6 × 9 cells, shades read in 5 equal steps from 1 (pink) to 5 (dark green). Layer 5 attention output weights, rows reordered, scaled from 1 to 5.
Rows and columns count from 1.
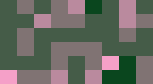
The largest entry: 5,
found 4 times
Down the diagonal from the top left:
4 4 4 3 4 2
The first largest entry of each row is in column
6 1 1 1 8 7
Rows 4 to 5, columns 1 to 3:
4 3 4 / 4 4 4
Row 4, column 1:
4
